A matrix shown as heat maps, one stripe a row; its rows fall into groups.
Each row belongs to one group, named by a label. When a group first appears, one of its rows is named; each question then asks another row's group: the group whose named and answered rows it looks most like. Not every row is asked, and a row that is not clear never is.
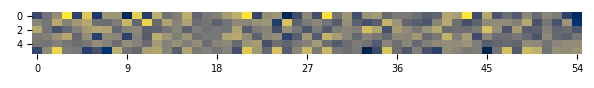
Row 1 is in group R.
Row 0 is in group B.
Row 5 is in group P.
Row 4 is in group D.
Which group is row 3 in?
B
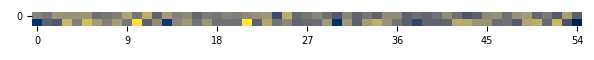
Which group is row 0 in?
R
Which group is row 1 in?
B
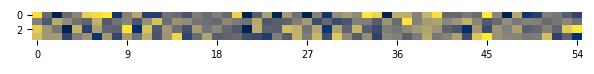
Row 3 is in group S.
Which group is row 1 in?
D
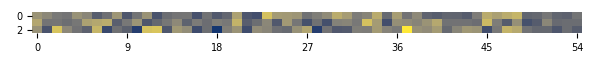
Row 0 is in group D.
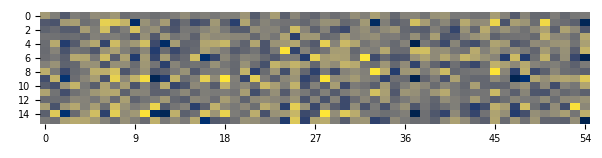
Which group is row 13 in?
R
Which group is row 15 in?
R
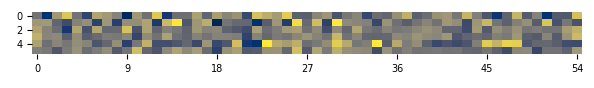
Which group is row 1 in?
S
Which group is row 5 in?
S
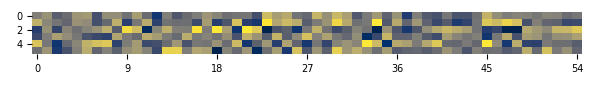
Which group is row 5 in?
S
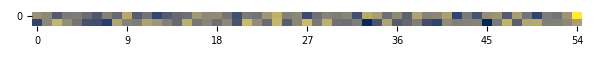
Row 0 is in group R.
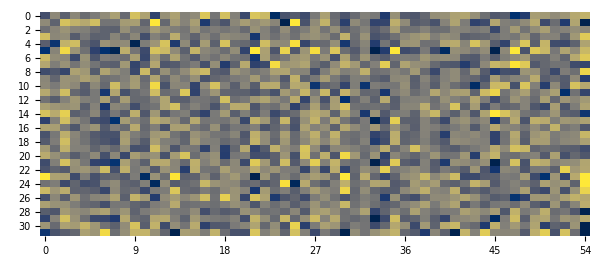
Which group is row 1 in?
R
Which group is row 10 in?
R
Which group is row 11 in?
S
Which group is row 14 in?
S
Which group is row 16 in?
S
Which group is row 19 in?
D
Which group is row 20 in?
S
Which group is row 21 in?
P
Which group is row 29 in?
P
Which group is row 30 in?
R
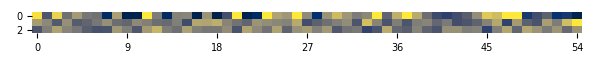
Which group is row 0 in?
D
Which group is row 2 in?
P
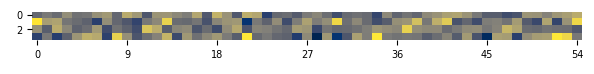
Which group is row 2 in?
D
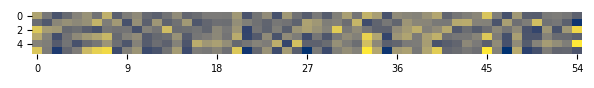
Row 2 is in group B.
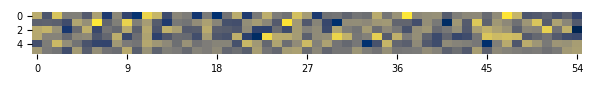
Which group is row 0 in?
D
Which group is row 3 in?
D
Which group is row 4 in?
P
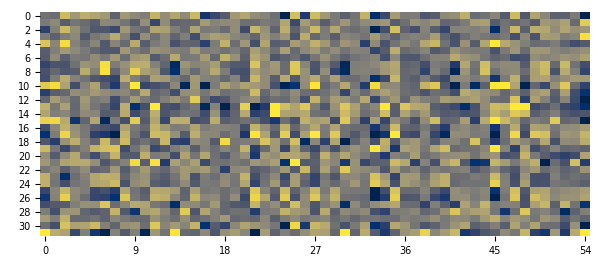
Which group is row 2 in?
P
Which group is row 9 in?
P
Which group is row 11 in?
B
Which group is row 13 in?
D
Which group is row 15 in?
S
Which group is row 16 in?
P
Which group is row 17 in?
P
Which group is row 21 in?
R
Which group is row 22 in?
S
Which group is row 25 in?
P
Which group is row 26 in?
P
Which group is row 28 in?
S
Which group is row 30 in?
R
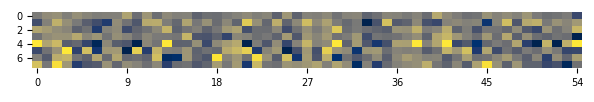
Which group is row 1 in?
P
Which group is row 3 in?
R
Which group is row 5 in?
B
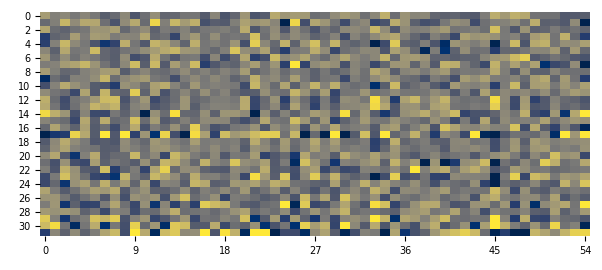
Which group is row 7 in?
R
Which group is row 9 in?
B
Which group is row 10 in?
P
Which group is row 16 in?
R
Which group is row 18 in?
P
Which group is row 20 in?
S
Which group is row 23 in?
P
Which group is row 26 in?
S
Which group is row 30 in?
S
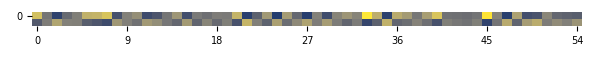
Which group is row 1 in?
P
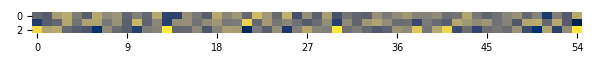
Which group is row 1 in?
B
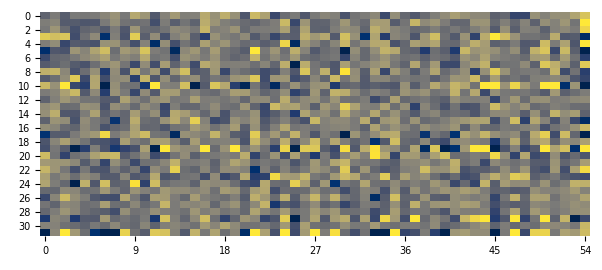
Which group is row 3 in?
S
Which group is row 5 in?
B
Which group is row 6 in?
B
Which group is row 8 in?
S
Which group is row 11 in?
B
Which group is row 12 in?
P
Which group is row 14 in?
S
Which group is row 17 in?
B
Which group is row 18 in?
P
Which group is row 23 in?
D
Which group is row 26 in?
P
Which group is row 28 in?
P
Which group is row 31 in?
P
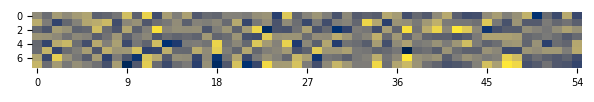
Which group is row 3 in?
D
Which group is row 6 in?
D
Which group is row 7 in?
D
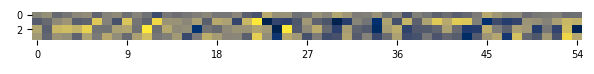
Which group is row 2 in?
R
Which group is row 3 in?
R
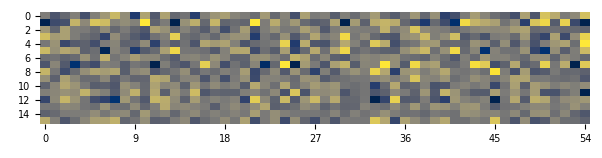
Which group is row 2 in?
D
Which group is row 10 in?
P
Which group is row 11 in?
R
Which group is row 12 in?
P
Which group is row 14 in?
B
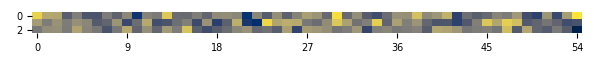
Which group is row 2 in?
R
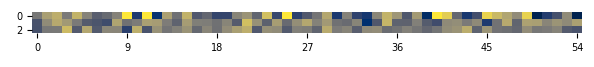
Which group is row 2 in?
B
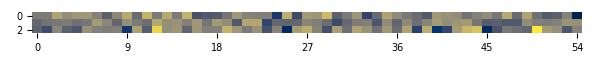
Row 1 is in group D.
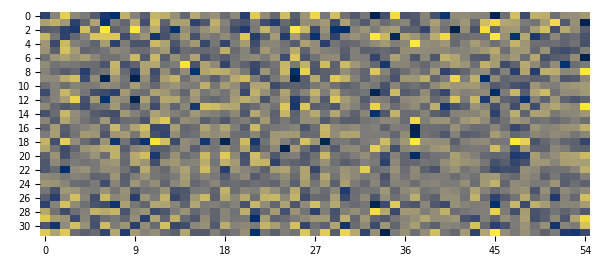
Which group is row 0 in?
P
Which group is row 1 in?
S
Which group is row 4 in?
D
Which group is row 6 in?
R
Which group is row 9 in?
B
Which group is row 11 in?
P
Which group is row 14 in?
P
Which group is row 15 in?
D
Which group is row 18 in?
D
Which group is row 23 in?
S
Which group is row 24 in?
S
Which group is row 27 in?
P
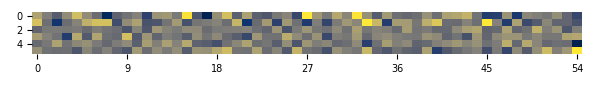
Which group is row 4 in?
R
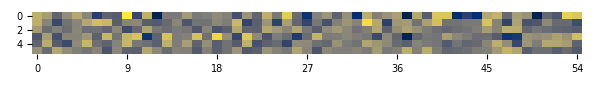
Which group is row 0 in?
R
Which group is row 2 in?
D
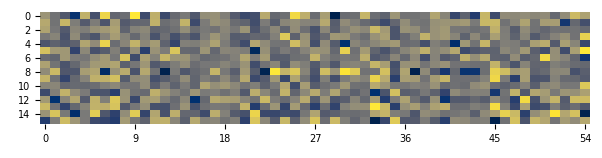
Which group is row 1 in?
S
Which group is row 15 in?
P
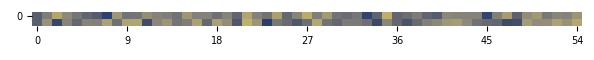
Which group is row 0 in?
P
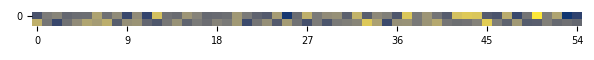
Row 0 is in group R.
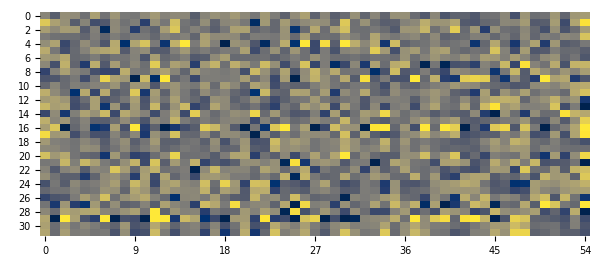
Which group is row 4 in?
S
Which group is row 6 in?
S
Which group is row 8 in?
P
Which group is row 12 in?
S
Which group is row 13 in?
S
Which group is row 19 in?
D
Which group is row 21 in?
R
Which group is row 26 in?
B
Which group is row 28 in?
R
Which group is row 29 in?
D
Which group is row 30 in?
D
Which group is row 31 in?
D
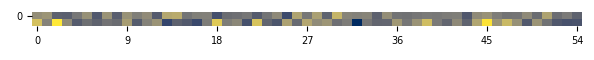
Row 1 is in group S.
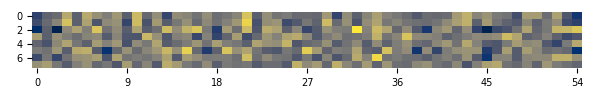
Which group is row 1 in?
B
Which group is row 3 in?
D
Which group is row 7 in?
S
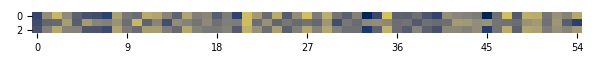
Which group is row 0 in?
P
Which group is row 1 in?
B
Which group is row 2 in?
P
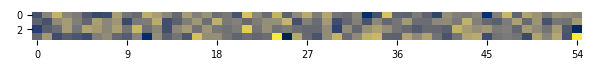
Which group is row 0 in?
P
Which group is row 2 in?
B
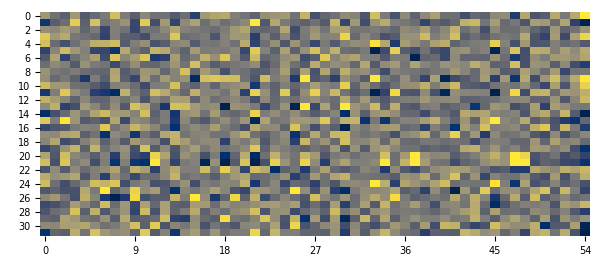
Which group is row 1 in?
B
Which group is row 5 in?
P
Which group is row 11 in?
P
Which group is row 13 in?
S
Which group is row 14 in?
B
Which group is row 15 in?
S
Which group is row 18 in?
S
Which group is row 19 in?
B
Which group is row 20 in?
D
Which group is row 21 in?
D
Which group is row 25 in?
B
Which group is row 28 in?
B
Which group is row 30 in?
R
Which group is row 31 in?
B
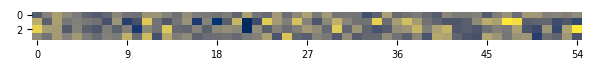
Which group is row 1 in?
D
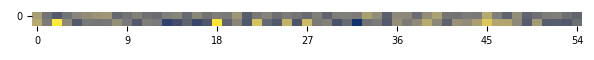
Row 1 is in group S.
